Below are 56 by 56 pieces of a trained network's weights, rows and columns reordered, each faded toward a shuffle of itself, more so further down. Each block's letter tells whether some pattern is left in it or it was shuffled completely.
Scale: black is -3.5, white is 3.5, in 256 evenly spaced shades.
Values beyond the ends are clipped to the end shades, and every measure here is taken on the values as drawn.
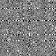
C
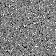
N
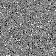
N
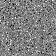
N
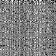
C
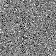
N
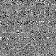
C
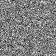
N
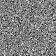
N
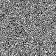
N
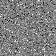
N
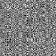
C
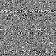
C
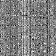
C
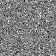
N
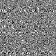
C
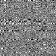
C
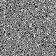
N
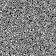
N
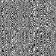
C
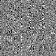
C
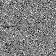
N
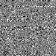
C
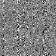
C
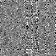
C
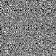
C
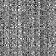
C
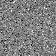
N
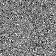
N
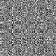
C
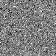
N
